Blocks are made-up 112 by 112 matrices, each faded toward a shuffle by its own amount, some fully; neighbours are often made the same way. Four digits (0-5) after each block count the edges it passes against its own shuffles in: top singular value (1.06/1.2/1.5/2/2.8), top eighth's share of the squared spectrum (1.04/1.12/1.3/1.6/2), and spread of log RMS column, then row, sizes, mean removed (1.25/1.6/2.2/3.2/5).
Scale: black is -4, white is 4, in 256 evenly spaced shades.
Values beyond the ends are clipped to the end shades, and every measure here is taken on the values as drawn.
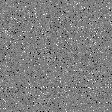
3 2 0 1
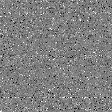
3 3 1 2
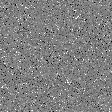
1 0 0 0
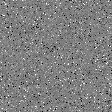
2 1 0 0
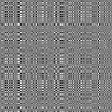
5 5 5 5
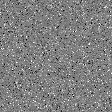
2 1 0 0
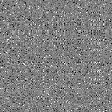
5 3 2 2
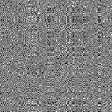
5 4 3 3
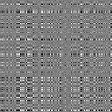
5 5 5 5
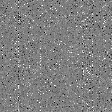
2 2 2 1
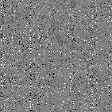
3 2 3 1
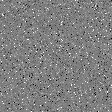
0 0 0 0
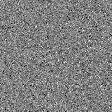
3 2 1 1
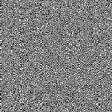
4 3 2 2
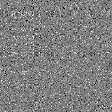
4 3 1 2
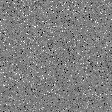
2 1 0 0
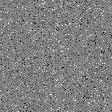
2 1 0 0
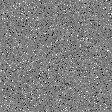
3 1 0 0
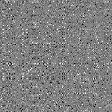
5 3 2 2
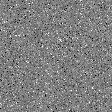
2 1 0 0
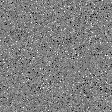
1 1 0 0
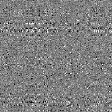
4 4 2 3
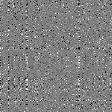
4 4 2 2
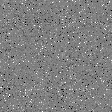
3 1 0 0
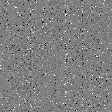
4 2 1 0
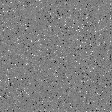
2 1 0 0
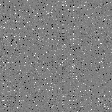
3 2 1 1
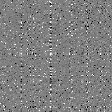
4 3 2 2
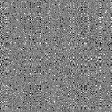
5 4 3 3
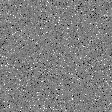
1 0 0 0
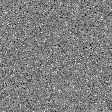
0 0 0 0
